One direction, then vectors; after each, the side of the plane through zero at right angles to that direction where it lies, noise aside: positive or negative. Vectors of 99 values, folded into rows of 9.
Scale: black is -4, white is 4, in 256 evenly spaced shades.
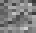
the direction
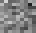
negative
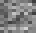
positive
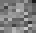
positive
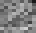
positive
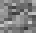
negative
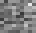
positive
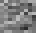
negative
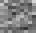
negative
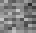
negative
